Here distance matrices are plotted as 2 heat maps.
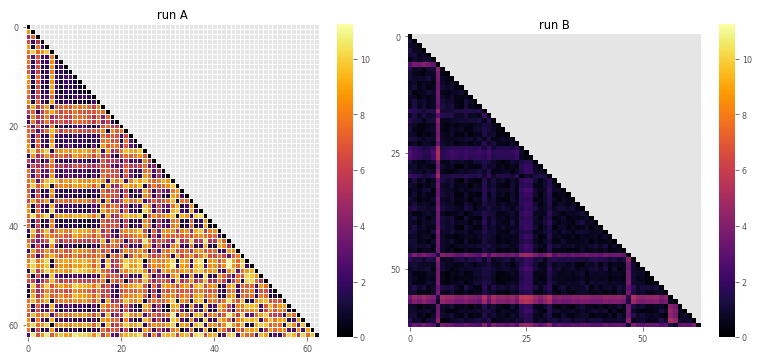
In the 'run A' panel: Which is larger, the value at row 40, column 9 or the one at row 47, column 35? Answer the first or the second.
the second
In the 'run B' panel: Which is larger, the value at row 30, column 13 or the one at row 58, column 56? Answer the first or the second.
the second
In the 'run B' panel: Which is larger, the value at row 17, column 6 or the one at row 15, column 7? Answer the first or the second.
the first
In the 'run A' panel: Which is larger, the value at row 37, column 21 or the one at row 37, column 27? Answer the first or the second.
the first
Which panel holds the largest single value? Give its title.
run A
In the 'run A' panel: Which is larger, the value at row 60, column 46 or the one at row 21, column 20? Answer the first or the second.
the first
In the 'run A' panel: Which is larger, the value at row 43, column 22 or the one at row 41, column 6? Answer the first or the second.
the second
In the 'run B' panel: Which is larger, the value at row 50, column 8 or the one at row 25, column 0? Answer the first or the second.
the second
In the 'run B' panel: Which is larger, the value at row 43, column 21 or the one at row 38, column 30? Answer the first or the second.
the second
